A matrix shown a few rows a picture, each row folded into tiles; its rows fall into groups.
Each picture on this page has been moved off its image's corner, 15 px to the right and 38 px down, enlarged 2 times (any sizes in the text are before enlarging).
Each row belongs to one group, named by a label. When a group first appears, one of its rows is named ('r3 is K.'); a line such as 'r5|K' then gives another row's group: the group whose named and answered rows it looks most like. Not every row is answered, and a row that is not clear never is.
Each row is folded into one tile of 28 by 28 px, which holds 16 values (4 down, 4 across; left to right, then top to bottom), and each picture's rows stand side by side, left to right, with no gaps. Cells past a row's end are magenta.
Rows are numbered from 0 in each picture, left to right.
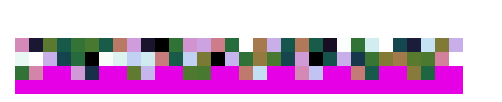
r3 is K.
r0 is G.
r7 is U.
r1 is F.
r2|G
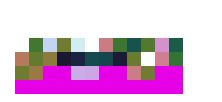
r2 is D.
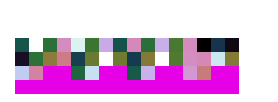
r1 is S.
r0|U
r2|S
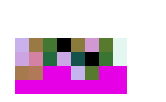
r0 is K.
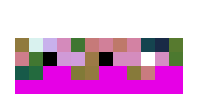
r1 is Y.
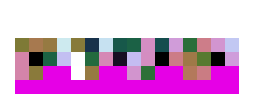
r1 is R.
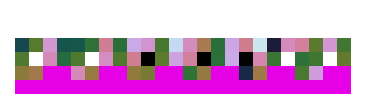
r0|D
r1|D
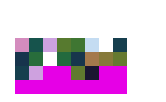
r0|S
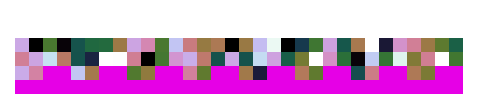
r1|F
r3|K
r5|D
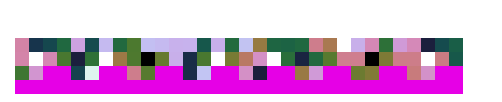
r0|G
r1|S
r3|S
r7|G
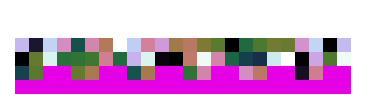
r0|S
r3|G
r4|F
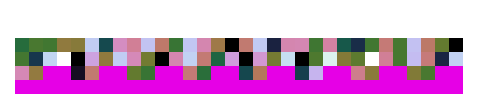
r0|F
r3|K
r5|S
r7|K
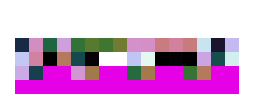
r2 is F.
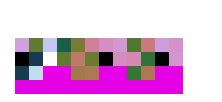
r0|S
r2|Y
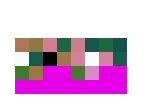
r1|G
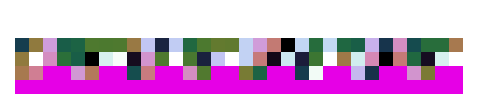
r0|D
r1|F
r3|F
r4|K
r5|S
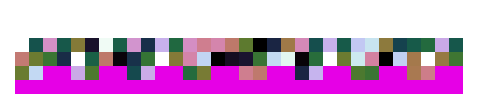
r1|R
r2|S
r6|K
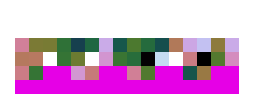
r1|D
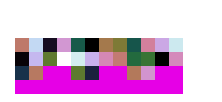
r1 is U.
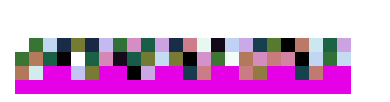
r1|R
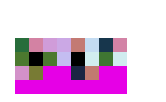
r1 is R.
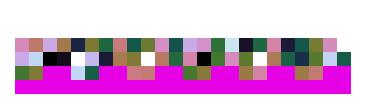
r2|D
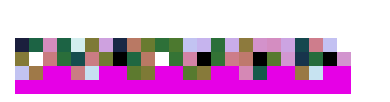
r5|Y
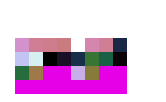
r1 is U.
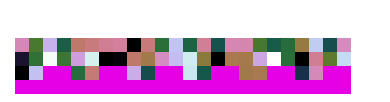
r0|S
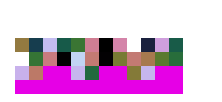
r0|R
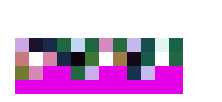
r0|G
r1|S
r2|S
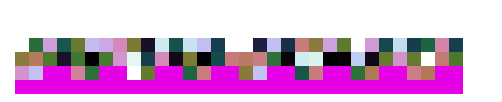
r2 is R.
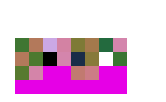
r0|Y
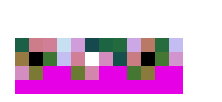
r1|G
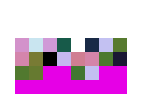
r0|K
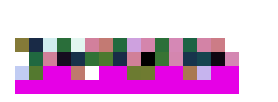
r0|R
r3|Y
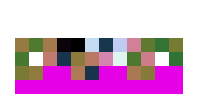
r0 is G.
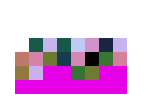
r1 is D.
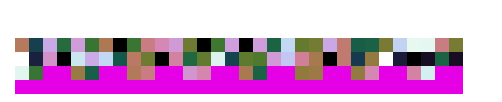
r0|R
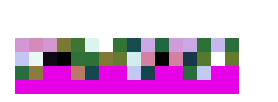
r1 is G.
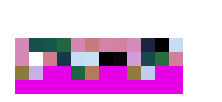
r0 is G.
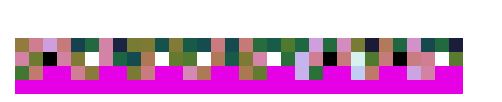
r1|D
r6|R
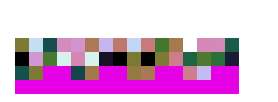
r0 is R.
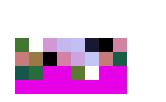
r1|G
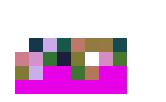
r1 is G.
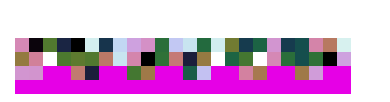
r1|U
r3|S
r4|D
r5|Y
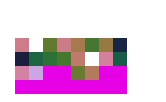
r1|G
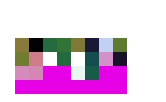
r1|R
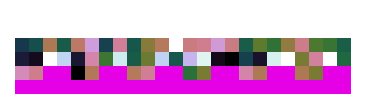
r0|F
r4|F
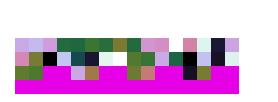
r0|K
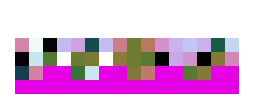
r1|S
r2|Y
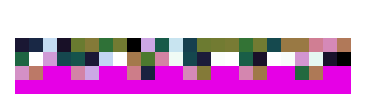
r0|D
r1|F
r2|U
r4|F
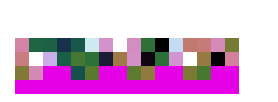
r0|G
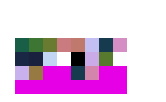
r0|F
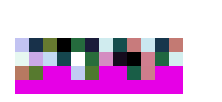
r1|R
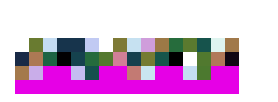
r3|R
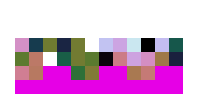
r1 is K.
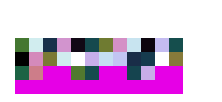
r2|S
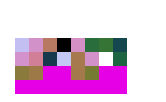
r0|K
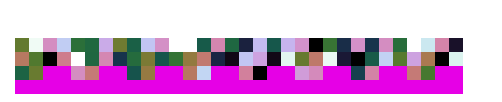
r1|R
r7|K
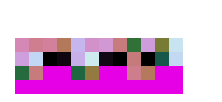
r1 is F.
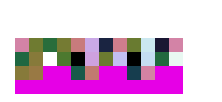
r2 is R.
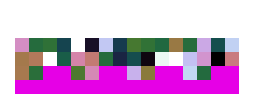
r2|F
